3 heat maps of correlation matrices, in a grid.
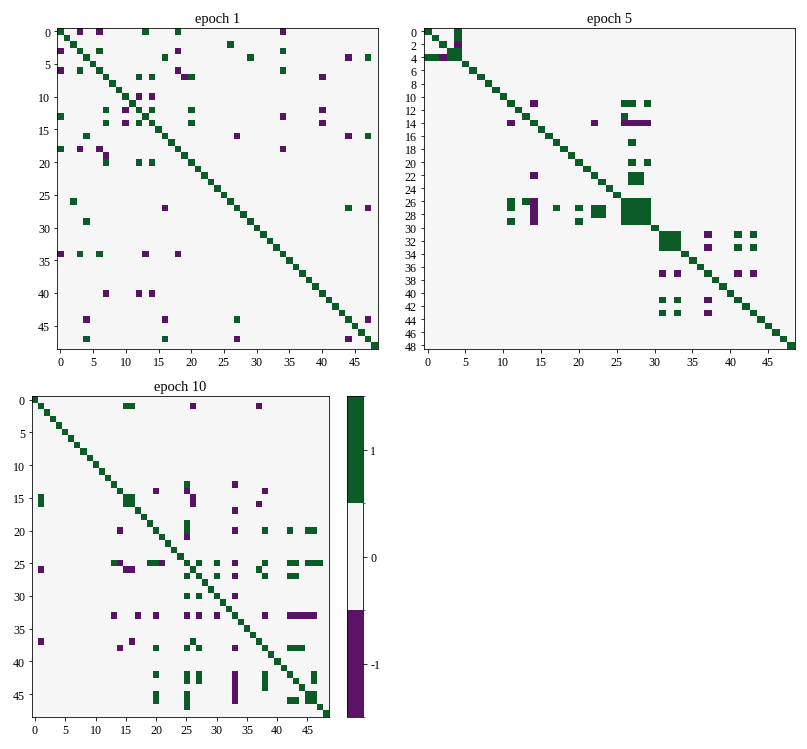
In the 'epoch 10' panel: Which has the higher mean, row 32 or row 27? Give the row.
27
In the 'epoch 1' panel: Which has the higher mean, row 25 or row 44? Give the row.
25
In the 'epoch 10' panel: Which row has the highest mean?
25
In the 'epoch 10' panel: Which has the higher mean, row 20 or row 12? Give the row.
20
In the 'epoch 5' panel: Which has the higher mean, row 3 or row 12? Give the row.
3
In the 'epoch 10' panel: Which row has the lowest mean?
33
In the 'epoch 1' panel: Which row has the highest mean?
20
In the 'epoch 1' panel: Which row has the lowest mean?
40
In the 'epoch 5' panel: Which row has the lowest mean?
14
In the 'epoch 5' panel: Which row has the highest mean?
27
